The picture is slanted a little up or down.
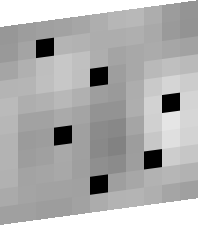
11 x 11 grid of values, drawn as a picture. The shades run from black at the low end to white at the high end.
Ninth with the highest average: middle right. Lone odd cells: 6, each lower than its neighbours. Roughest part: middle right. Stripes: none.
